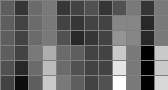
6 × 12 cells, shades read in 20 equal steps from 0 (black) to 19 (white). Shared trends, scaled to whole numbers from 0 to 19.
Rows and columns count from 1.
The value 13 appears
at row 4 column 4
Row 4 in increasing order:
0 5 5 5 7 7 8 9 9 13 15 15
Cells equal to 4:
6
